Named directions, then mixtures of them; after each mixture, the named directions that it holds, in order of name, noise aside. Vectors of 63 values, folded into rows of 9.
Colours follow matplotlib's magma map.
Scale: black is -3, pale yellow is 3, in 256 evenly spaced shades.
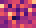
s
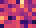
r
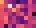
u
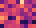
r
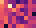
u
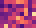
s, u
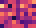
r, s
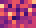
s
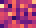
r, s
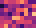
s, u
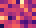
r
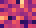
r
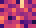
r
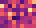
s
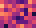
s, u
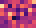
s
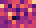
s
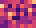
s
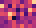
s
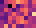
u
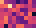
u
